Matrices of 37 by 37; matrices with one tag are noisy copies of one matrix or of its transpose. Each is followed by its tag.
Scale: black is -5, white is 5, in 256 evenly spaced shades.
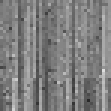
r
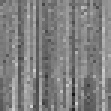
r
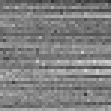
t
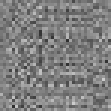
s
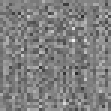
s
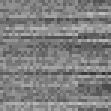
r
